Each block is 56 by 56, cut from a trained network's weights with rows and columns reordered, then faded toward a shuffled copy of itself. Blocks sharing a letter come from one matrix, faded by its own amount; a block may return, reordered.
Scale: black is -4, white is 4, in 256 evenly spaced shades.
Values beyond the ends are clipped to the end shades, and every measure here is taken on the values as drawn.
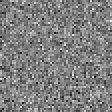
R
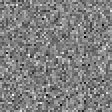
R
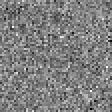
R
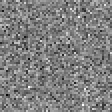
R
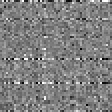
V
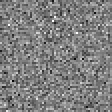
R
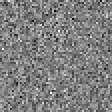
R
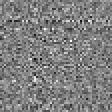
V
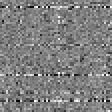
V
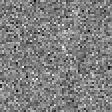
R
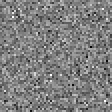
R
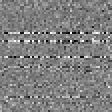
V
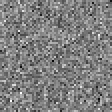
R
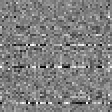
V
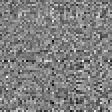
V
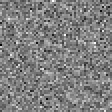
R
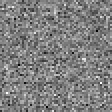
R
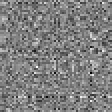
V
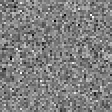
R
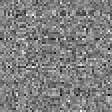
V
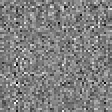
V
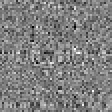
V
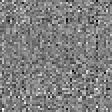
V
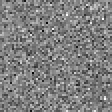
R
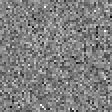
R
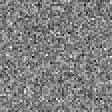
R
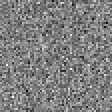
R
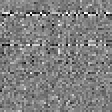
V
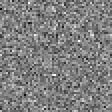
R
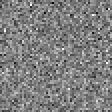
R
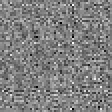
V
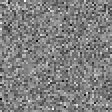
R
